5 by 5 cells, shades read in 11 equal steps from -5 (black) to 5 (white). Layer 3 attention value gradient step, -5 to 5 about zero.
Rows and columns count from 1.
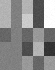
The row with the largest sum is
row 2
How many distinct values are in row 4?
4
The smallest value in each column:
-1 0 -2 -2 -3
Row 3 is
-1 0 -1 1 -1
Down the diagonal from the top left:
2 0 -1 2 1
